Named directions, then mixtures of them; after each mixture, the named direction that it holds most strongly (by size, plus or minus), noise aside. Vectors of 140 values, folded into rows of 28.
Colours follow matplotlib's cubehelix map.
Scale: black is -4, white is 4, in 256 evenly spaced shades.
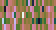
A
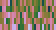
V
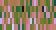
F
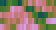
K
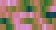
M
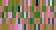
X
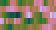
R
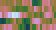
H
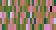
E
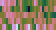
M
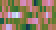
H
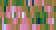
A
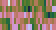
M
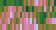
K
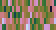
E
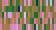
X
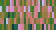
V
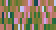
F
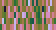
A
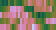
K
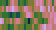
R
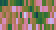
K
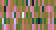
A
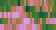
K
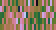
X
